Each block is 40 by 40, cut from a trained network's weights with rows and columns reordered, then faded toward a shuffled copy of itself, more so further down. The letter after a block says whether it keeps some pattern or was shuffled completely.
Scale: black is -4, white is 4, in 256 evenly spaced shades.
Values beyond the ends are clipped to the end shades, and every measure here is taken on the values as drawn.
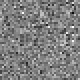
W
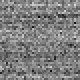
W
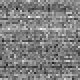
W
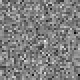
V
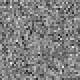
V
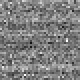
W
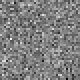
W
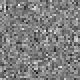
W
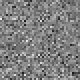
W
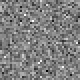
V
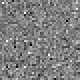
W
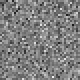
V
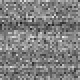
W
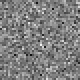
V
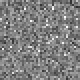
V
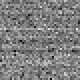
W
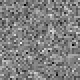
V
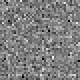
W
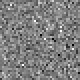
W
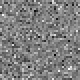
V
